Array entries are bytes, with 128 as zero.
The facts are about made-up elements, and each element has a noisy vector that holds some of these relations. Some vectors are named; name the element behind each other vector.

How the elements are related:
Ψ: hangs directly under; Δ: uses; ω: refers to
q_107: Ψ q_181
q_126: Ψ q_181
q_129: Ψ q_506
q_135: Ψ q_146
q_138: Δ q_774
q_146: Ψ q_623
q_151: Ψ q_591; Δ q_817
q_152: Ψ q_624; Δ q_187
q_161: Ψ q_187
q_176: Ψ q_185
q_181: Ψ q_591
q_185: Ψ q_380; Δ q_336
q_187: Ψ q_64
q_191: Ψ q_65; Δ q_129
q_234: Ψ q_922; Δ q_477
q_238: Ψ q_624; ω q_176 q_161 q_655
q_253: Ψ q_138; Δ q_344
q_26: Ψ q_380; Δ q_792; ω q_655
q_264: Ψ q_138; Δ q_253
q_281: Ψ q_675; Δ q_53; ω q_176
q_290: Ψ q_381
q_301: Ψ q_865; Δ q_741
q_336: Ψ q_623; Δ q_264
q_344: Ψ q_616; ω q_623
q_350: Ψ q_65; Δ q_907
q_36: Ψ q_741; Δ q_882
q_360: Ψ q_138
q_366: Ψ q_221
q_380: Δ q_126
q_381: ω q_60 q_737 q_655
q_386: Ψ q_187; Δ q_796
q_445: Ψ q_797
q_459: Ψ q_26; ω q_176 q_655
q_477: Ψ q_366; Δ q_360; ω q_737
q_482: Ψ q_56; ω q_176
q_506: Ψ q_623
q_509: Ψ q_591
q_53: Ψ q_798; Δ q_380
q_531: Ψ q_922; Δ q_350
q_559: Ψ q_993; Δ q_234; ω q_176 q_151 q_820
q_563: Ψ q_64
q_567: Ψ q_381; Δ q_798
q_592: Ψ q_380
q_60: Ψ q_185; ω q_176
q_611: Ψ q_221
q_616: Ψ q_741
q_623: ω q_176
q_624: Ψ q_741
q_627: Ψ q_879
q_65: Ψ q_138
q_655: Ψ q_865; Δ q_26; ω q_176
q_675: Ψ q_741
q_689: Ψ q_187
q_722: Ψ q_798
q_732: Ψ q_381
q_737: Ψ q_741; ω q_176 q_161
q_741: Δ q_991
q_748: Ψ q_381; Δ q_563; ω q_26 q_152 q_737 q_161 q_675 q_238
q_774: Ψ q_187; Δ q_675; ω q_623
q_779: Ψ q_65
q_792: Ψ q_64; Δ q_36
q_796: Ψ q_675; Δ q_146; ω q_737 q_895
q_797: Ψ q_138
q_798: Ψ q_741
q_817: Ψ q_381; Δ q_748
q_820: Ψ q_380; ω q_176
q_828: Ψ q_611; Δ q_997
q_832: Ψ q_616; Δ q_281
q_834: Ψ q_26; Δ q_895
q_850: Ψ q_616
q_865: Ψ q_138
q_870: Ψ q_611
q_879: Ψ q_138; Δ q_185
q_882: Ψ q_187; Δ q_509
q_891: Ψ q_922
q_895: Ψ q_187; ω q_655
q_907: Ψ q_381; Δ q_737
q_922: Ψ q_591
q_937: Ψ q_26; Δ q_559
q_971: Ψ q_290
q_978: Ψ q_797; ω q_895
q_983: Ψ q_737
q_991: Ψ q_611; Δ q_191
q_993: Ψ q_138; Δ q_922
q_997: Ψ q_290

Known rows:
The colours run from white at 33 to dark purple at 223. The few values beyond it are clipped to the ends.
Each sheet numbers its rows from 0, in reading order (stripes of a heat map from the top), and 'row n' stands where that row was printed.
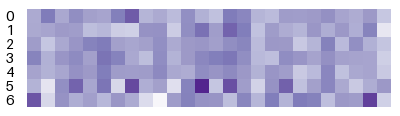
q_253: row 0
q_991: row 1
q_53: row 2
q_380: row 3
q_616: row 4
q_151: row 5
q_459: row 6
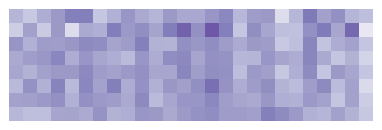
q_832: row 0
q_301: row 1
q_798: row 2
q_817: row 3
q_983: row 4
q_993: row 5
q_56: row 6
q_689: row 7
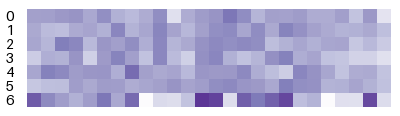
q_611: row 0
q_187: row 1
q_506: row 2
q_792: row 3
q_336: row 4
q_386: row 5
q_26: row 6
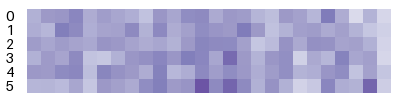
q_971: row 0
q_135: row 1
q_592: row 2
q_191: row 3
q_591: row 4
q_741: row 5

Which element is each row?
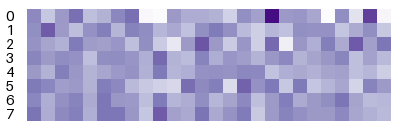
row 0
q_655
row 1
q_185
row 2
q_796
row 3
q_922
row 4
q_146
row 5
q_381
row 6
q_234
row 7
q_126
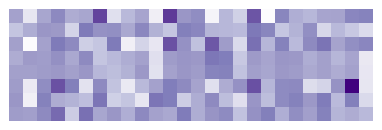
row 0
q_737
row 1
q_36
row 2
q_559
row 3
q_828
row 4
q_870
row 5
q_238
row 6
q_176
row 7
q_531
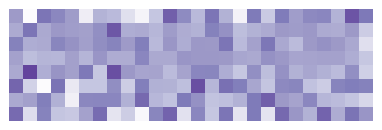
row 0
q_820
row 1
q_264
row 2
q_360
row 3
q_563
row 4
q_879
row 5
q_774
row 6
q_509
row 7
q_60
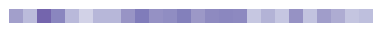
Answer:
q_129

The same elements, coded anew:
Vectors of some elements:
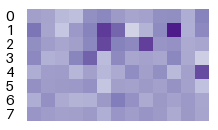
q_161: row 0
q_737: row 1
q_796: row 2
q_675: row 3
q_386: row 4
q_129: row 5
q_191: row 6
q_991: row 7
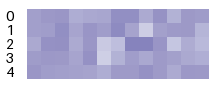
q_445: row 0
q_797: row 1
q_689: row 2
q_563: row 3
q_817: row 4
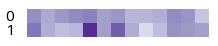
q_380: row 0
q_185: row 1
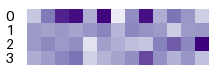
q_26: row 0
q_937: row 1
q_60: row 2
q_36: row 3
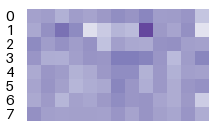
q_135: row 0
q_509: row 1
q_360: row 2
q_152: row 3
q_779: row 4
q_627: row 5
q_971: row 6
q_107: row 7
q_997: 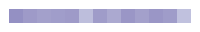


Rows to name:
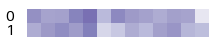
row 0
q_798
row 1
q_187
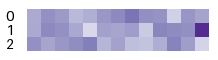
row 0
q_301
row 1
q_559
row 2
q_146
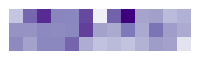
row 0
q_895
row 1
q_381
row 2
q_922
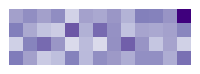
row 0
q_281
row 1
q_336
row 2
q_882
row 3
q_344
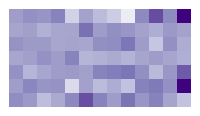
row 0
q_623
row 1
q_531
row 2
q_834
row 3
q_64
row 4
q_832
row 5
q_482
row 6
q_477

